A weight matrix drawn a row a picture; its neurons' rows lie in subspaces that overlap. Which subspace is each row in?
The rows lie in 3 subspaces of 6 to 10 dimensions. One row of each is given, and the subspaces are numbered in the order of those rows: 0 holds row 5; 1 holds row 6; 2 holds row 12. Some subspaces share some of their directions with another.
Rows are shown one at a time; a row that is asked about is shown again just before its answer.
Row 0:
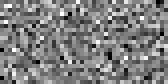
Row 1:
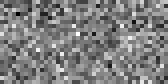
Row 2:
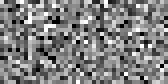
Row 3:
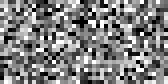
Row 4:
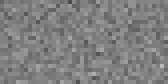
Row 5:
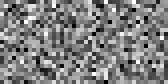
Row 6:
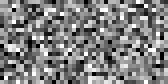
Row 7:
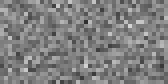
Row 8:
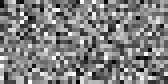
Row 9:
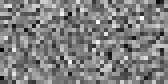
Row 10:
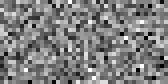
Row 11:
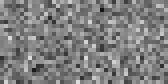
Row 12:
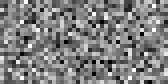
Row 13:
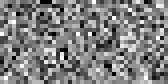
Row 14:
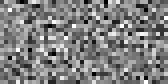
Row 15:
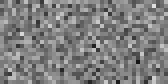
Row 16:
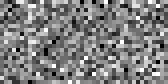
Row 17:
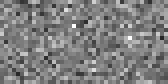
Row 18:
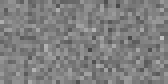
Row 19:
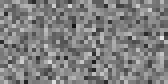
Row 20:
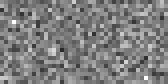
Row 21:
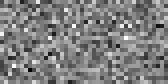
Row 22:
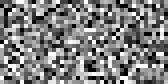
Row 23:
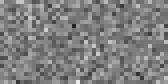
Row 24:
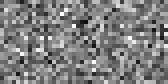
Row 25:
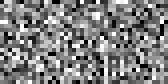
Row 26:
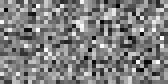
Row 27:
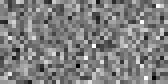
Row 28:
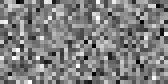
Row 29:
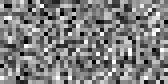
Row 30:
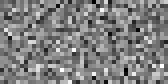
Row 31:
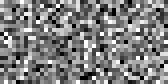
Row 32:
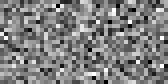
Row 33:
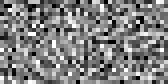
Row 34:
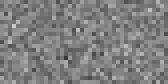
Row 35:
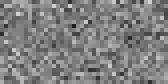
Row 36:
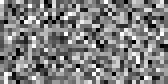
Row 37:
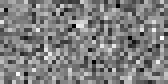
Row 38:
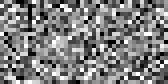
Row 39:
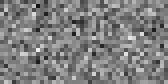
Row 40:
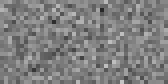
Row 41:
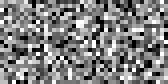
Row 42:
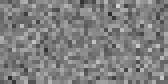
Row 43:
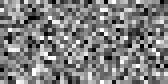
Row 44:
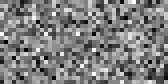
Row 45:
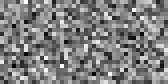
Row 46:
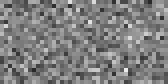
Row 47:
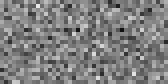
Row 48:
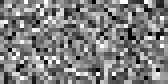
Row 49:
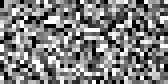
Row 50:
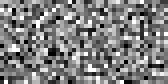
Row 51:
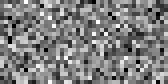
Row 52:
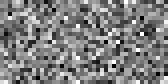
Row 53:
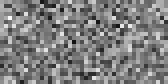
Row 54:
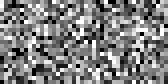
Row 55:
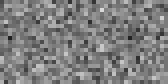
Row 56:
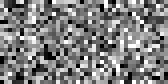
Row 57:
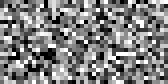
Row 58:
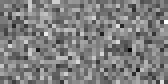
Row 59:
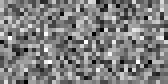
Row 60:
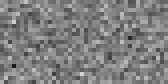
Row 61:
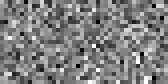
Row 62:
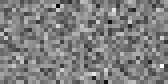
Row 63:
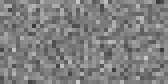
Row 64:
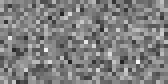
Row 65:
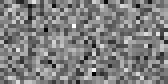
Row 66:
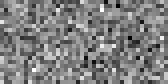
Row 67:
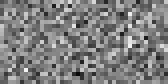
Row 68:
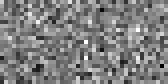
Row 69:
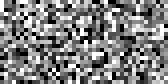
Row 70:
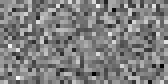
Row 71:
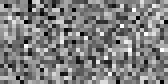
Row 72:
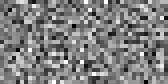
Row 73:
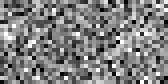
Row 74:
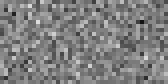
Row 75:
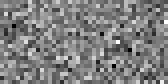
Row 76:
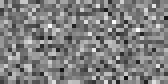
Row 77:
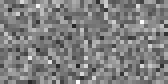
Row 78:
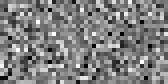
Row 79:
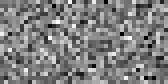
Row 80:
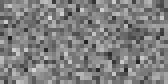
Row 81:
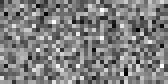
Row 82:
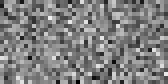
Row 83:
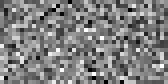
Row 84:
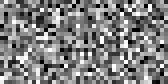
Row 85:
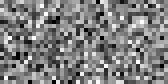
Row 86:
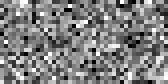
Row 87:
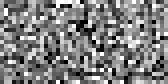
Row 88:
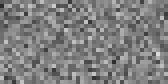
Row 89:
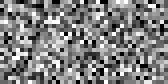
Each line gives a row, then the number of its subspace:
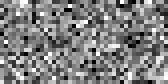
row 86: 0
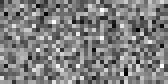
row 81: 2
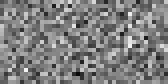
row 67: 1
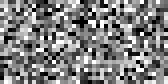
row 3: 2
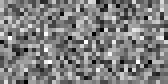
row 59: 0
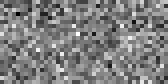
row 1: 2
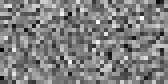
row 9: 0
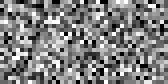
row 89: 1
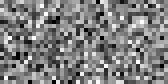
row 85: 1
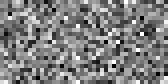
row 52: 2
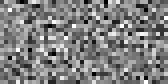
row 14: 1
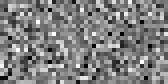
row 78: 1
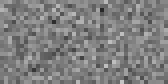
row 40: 1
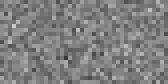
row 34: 2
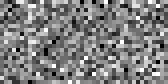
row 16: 2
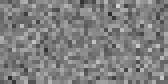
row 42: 2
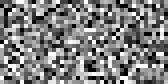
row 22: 1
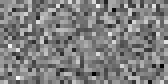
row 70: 2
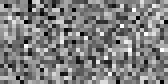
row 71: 2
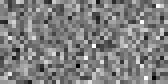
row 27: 1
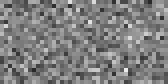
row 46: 0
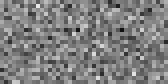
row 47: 2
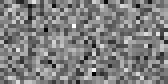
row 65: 0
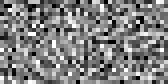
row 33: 0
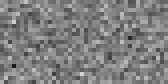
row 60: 1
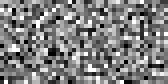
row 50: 1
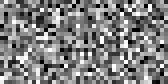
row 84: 1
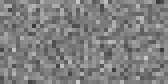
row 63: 0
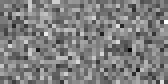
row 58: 2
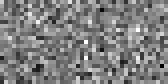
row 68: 1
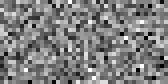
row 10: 1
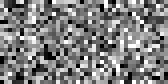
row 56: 2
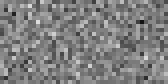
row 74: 1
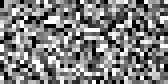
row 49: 1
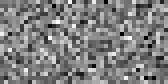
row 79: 1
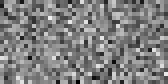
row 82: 2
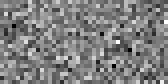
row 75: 2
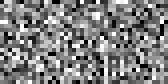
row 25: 1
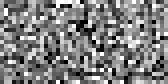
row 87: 2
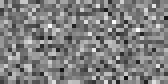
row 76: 1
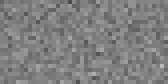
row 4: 2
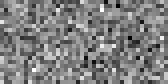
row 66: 2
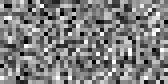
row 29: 2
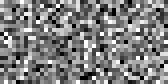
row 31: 0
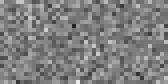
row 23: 2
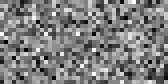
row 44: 0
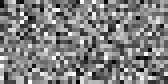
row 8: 2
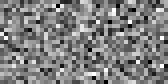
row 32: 0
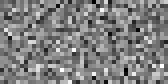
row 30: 2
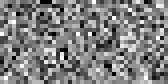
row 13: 1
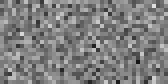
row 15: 1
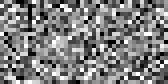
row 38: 2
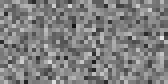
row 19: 0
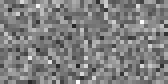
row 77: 1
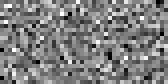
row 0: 0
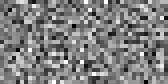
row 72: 1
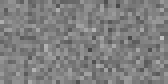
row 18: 0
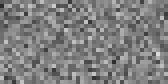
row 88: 2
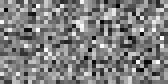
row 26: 0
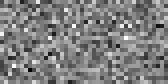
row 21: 1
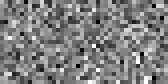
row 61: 1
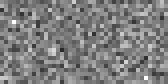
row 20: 1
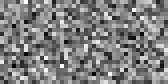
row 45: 2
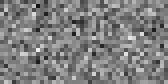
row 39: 0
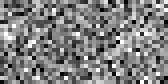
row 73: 2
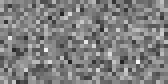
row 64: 0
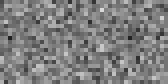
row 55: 1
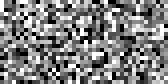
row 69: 2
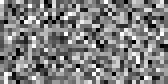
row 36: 1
